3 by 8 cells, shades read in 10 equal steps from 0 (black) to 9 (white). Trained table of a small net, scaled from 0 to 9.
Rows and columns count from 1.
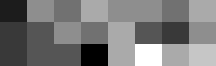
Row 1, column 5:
5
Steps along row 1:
up down up down same down up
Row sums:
36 30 36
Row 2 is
2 3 5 4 6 3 2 5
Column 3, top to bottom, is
4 5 3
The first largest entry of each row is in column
4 5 6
